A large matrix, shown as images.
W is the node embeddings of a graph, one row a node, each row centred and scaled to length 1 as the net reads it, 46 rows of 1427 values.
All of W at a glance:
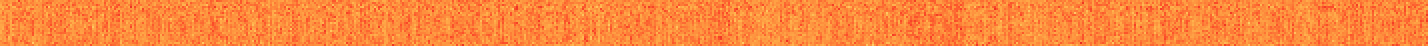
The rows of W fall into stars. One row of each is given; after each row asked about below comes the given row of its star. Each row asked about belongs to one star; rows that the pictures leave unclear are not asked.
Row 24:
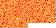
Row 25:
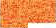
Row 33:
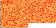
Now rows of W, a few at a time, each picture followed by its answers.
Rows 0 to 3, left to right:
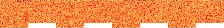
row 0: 24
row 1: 25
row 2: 33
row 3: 25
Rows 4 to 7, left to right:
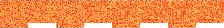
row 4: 33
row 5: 33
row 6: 25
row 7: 25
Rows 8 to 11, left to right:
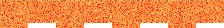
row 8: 25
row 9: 25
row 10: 33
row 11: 25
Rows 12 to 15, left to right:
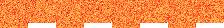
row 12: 33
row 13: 33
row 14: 33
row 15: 33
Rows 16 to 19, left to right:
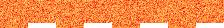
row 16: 24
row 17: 25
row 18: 33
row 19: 24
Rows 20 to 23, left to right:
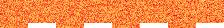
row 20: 24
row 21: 24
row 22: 24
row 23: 25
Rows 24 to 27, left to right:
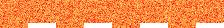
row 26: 24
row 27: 25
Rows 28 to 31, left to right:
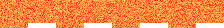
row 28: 24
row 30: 25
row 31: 24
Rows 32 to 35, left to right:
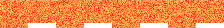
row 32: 25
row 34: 25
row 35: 25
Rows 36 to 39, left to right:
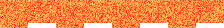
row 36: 33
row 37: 24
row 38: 25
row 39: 33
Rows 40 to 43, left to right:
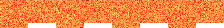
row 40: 25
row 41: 33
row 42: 33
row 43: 33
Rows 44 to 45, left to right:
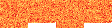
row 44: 25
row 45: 25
